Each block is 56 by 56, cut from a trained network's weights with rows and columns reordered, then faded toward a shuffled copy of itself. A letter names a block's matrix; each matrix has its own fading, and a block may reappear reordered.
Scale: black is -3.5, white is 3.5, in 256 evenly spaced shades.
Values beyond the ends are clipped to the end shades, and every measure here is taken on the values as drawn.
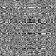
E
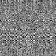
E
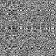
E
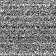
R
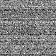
R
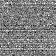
R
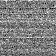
R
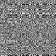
E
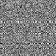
E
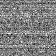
R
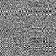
E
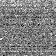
R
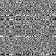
E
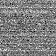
R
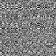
E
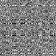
E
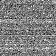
R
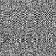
E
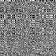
E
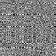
E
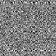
E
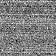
R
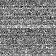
R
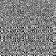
E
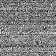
R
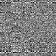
E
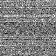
R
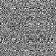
E
